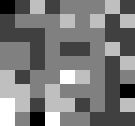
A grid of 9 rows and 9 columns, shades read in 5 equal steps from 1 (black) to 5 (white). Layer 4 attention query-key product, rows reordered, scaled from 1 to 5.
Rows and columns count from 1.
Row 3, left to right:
2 2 2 3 3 3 3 2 2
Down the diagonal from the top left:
1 3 2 3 3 4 3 2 2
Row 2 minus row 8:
-3 -1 1 -1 0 1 1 0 0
